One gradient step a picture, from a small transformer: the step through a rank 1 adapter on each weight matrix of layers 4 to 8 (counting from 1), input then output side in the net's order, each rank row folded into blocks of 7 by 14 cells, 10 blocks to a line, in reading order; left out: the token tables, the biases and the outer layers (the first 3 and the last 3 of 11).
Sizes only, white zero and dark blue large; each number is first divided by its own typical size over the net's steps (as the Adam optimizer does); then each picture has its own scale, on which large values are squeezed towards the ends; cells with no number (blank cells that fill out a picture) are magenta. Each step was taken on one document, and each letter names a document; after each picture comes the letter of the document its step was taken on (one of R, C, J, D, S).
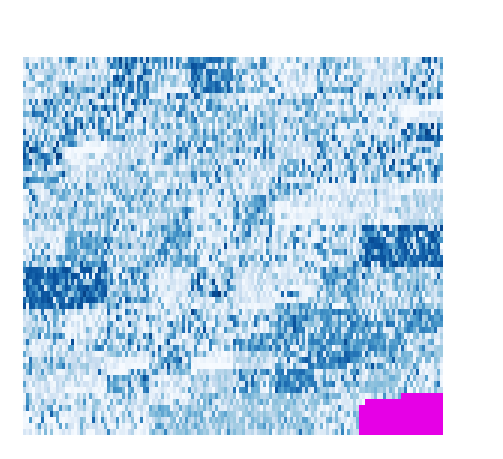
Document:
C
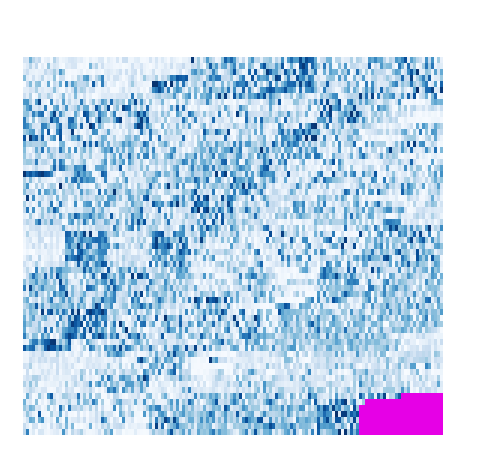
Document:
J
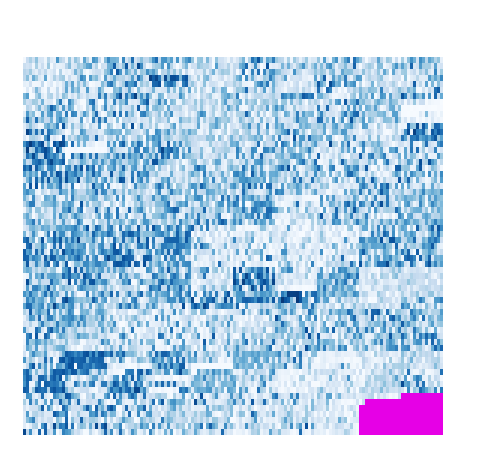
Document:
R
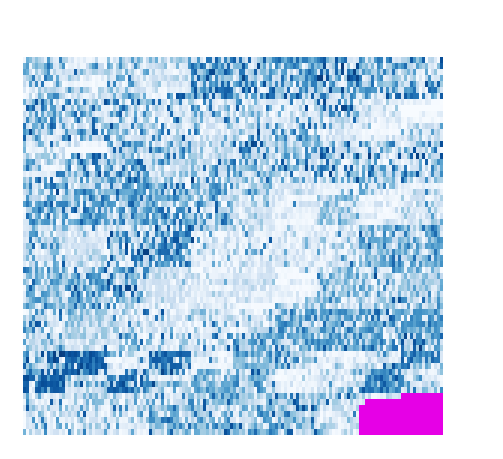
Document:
R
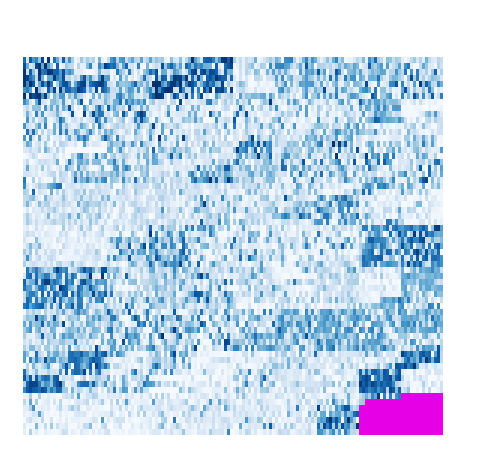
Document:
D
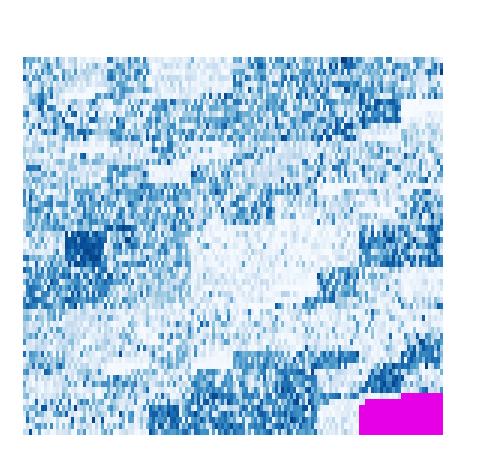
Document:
R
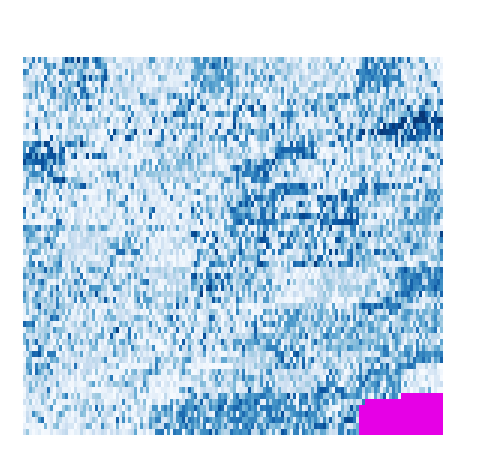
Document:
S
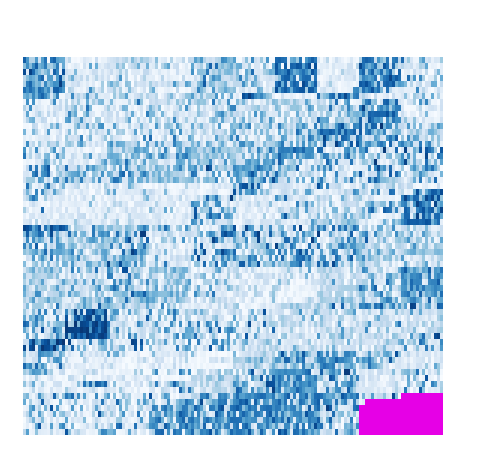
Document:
S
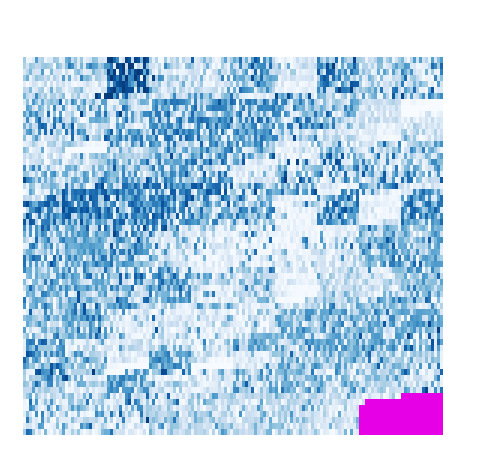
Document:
R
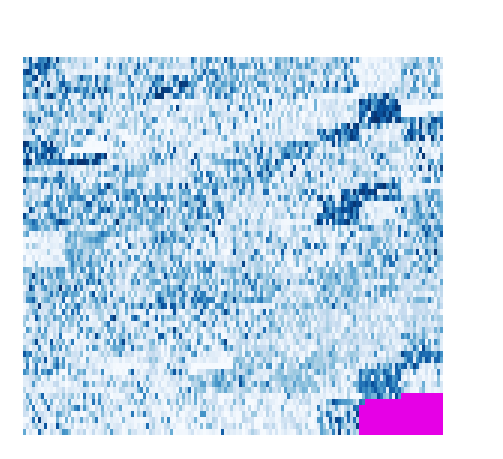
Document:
D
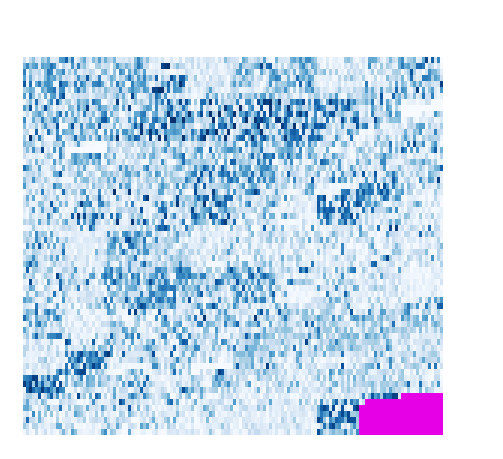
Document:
J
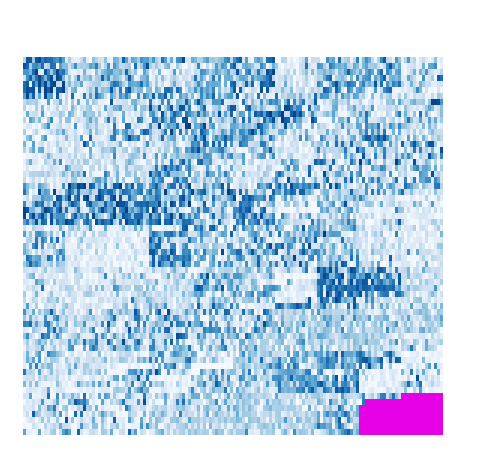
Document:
S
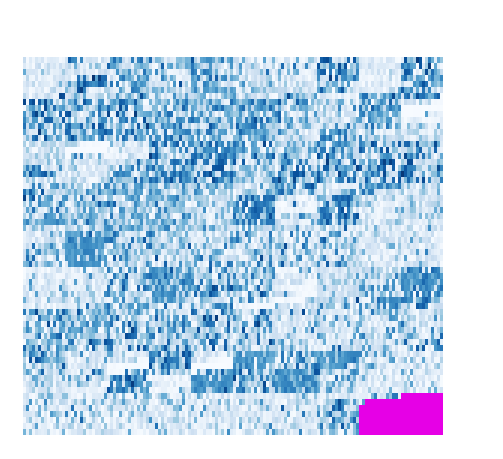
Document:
C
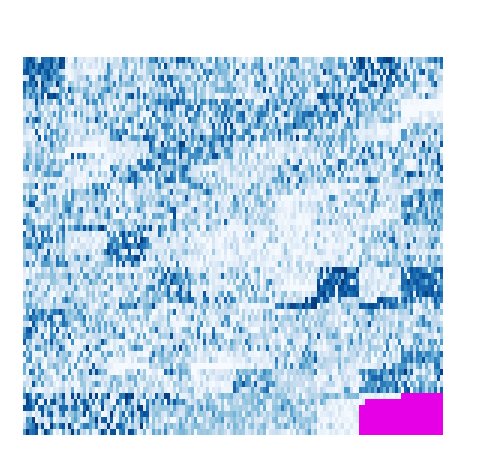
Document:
R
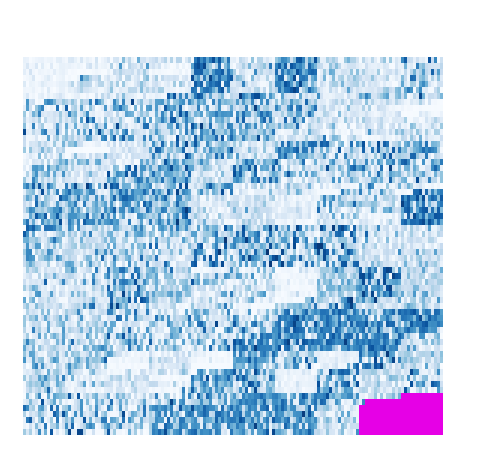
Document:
C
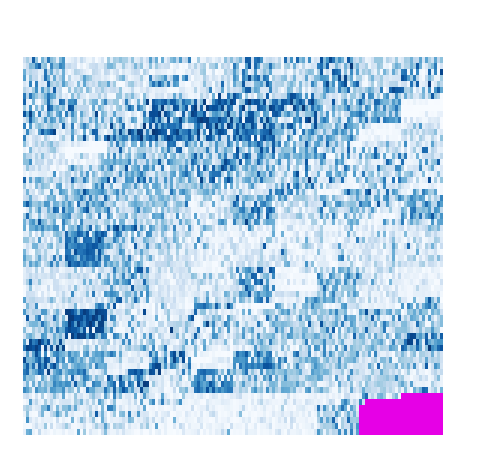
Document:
R
